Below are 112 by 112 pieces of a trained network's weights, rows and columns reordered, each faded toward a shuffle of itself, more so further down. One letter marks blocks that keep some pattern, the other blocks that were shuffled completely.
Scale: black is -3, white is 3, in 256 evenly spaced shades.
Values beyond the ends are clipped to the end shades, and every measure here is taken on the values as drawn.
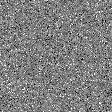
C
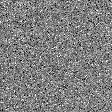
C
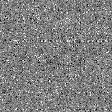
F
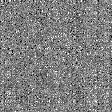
F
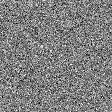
C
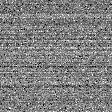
F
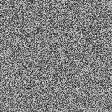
F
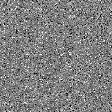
F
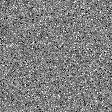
C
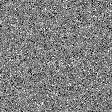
C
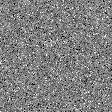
C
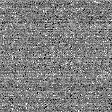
F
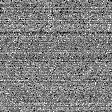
F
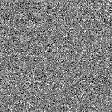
F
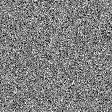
C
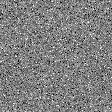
C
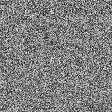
F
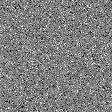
C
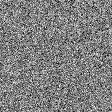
C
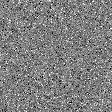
C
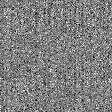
F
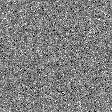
C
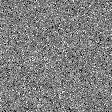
C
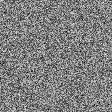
C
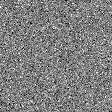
C
